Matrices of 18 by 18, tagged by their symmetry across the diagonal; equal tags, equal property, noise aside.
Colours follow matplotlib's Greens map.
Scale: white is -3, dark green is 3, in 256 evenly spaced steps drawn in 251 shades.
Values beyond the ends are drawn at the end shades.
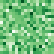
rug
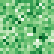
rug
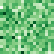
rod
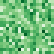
rod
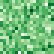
rod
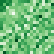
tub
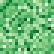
tub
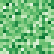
rug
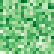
rod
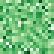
rug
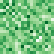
tub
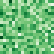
rod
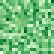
rug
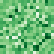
tub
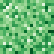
tub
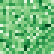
tub
